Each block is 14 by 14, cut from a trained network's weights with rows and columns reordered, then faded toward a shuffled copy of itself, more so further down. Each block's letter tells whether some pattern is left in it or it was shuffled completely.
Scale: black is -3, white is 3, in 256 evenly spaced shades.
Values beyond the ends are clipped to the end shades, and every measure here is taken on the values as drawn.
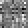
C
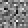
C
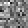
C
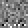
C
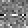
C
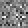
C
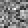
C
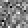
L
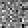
C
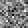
L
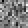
L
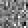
C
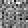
C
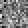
L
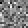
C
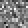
L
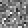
L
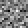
C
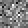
L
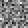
L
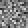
L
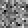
L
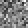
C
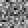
L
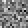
L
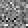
C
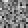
L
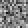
L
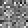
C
